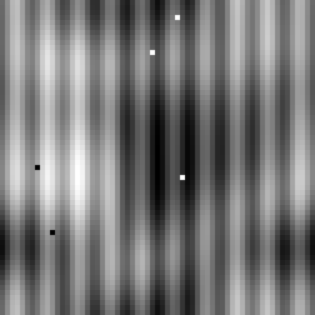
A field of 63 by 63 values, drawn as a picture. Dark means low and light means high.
Lone odd cells: 5, 3 higher and 2 lower than their neighbours. Stripes: upright, repeating 10 times. Average level on the scale: 50%. Ninth with the lowest average: centre.
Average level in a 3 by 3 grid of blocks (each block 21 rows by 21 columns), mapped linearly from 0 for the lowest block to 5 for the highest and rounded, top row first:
423 | 502 | 222
